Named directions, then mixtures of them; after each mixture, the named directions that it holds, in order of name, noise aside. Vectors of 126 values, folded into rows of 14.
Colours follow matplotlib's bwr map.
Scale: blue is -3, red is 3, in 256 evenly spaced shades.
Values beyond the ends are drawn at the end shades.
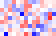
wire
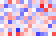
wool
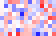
wire, wool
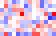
wire, wool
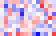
wire, wool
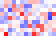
wire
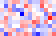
wire, wool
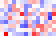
wire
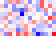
wire, wool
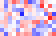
wire, wool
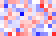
wire, wool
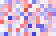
wire, wool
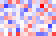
wool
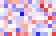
wire, wool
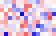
wire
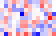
wire, wool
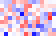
wire
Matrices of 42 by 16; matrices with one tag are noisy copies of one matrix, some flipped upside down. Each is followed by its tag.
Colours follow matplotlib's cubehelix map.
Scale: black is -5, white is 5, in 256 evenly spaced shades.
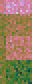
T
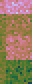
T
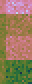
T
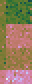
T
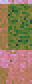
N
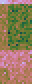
N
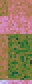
N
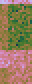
N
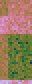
N
